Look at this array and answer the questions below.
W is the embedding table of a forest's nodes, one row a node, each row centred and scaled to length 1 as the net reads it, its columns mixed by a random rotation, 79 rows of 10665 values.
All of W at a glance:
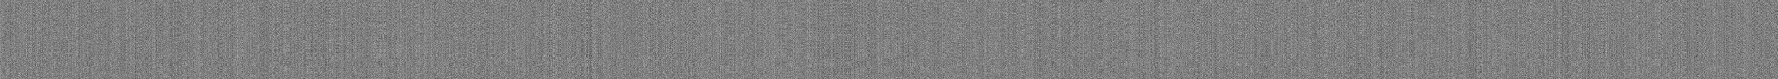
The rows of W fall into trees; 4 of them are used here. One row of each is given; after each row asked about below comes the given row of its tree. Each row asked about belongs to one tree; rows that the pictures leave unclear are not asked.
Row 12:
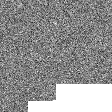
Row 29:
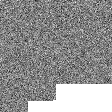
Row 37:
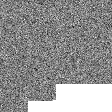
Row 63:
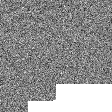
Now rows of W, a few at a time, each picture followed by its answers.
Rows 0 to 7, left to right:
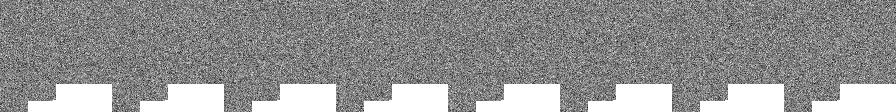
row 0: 37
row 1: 37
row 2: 29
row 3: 63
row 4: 12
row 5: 12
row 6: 29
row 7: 63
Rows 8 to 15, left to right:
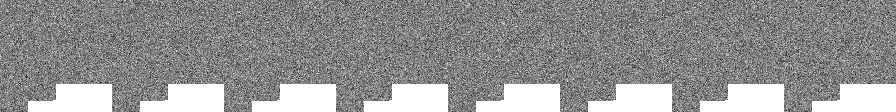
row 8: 12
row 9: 12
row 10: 63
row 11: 63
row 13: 29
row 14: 63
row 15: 12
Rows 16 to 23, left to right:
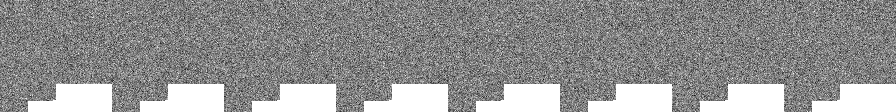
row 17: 63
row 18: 29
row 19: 37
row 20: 12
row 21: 29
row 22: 63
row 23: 63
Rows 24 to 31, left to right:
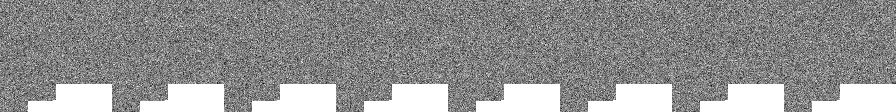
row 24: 12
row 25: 12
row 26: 37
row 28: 29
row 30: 12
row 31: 63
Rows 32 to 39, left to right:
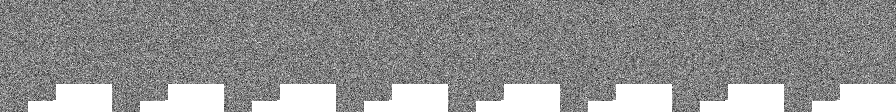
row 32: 12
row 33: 12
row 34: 63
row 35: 29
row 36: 63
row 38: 63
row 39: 37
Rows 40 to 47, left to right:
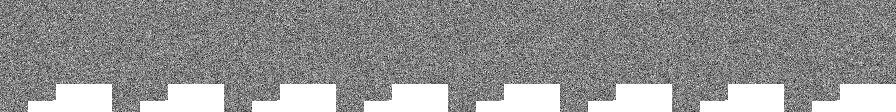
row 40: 12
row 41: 29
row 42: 12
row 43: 37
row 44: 12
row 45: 29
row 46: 12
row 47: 37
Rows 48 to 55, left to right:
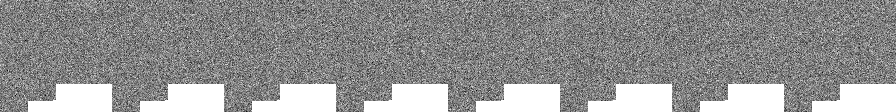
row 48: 29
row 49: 12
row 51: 12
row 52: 29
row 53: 37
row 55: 12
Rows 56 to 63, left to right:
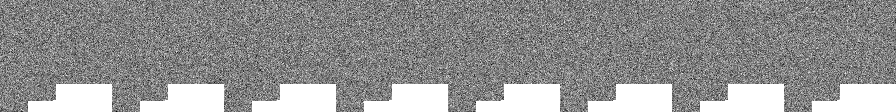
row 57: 37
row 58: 37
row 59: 63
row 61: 63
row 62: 29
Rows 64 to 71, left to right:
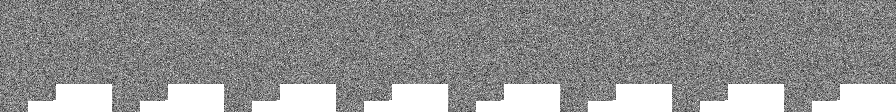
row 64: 63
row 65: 63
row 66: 37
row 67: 29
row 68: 12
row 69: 37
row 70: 12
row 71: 37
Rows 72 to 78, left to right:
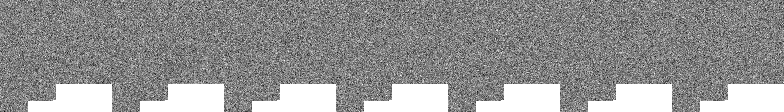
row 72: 37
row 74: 12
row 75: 63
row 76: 12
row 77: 29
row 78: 37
